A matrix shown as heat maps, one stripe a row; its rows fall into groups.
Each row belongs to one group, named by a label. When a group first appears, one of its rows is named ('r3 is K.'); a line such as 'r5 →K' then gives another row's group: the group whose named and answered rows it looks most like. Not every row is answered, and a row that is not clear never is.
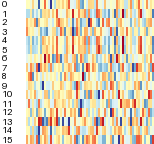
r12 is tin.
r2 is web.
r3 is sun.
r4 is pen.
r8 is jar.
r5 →pen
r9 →sun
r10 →web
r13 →tin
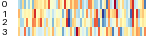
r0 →pen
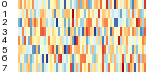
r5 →sun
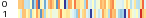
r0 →sun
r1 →web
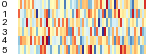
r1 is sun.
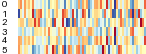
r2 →jar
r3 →pen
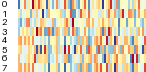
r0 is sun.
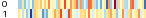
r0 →pen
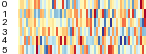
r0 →jar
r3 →tin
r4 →web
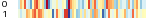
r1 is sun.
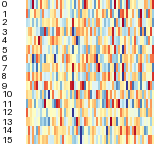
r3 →sun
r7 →pen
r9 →jar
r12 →sun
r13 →sun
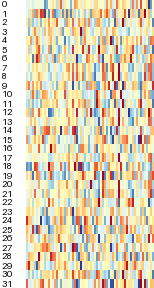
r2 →pen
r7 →web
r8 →web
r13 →web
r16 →tin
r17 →web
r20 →web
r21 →web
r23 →sun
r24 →sun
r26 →web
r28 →tin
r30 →pen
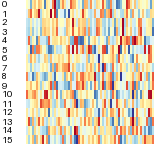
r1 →tin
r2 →pen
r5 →web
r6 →web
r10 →jar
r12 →web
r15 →jar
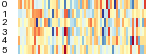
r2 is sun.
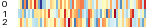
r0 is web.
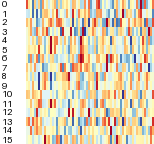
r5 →tin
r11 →tin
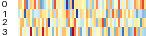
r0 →jar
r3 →tin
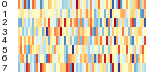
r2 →pen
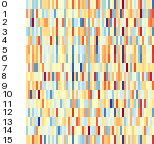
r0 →pen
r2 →jar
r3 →pen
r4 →tin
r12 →pen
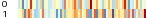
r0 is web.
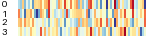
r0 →pen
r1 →tin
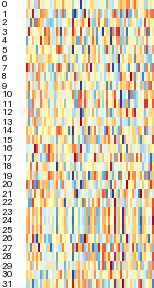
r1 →jar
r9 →jar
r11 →jar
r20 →jar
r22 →jar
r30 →sun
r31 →pen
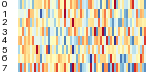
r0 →pen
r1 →web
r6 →web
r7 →tin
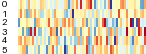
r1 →jar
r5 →sun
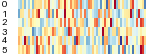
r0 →pen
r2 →web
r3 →sun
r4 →jar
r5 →jar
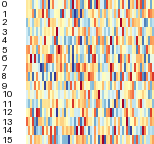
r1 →jar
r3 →pen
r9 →tin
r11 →pen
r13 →jar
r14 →tin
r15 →tin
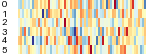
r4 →sun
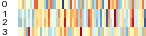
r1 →pen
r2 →pen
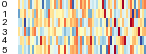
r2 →pen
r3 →jar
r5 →pen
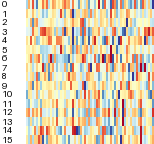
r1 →sun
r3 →jar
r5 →sun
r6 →tin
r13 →pen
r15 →tin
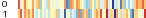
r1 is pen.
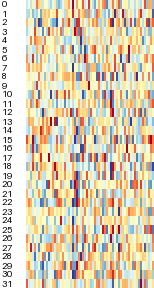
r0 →web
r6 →jar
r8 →tin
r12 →sun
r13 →tin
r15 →jar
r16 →jar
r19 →tin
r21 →tin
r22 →sun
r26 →sun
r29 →sun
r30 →sun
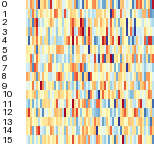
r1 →tin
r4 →web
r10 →web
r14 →tin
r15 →pen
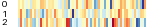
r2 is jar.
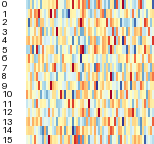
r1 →tin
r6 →jar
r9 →tin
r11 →web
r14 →sun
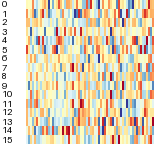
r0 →web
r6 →web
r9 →pen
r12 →jar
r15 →web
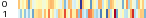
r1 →pen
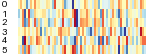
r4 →jar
